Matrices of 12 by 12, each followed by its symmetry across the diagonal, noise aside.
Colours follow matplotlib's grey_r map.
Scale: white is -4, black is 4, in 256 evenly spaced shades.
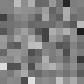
antisymmetric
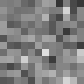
neither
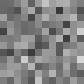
neither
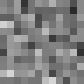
antisymmetric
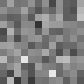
neither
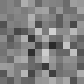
antisymmetric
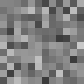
antisymmetric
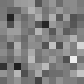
neither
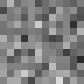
antisymmetric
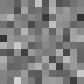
antisymmetric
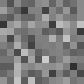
neither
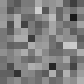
neither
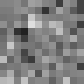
antisymmetric
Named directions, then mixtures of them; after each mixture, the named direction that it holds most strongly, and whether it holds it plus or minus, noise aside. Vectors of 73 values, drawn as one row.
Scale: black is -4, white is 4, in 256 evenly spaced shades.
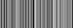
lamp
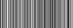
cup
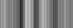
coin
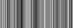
cup, minus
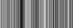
coin, plus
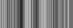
coin, plus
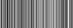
cup, minus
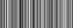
lamp, plus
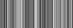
lamp, plus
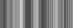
coin, minus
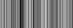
coin, plus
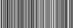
cup, minus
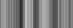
coin, plus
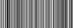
cup, minus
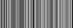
lamp, plus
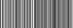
lamp, minus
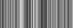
coin, minus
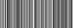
lamp, minus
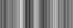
coin, minus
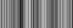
coin, plus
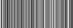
cup, minus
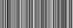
lamp, minus
